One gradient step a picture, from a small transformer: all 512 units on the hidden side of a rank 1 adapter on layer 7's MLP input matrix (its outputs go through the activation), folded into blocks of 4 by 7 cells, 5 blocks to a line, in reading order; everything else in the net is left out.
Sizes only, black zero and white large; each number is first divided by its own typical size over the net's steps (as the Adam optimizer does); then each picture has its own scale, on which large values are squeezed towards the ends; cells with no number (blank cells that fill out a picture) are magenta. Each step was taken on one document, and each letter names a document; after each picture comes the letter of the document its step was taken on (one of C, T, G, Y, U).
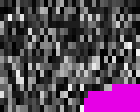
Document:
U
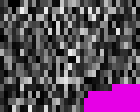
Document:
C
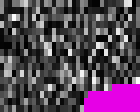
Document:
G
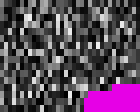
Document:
C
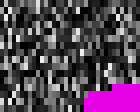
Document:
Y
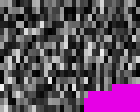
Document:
Y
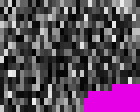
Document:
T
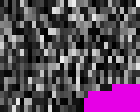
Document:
C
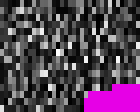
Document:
G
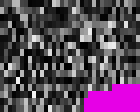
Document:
U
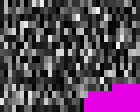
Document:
C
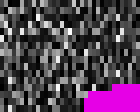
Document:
Y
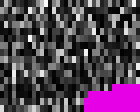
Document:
G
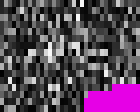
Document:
Y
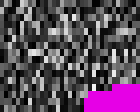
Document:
C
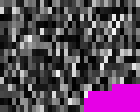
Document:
U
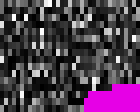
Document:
G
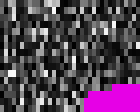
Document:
G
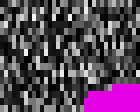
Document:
U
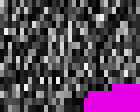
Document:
Y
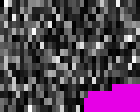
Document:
Y
